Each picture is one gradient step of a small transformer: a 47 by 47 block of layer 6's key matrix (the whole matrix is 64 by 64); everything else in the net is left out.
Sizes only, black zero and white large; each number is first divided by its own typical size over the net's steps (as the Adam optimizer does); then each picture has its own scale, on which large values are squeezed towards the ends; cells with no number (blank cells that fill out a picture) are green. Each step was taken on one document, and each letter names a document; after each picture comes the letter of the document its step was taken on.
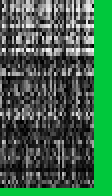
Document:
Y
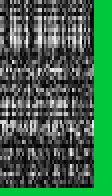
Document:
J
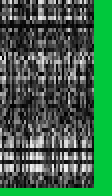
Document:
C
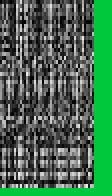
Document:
Y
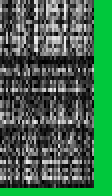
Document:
Y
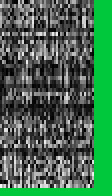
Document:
C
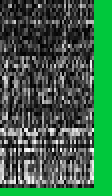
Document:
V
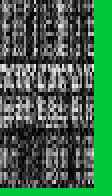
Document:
Y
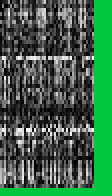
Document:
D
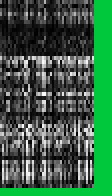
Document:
D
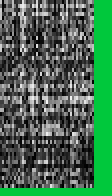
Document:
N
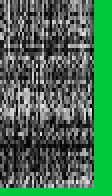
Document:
N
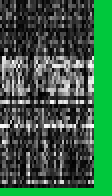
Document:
V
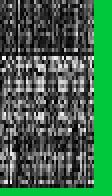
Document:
V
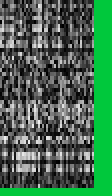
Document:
J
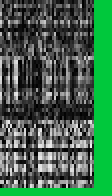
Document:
C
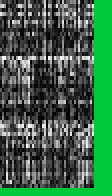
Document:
D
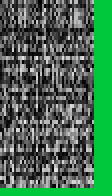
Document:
N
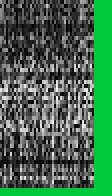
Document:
N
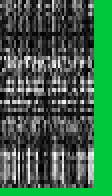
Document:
V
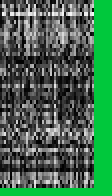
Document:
Y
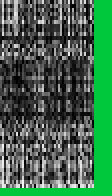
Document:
C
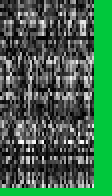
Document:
D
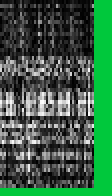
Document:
J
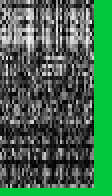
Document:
J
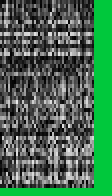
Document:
Y
